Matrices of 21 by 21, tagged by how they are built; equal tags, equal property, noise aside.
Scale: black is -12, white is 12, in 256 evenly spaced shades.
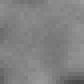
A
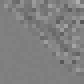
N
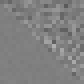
N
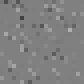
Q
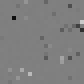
Q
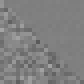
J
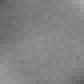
A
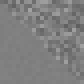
N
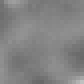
A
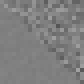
N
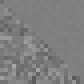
J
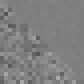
J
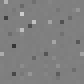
Q
